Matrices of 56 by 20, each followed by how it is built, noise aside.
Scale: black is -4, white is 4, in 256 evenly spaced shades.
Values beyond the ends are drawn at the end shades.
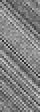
Toeplitz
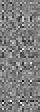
low rank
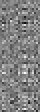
low rank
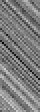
Toeplitz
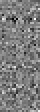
low rank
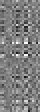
low rank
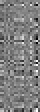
low rank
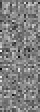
low rank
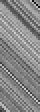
Toeplitz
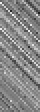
Toeplitz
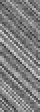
Toeplitz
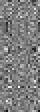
low rank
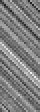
Toeplitz
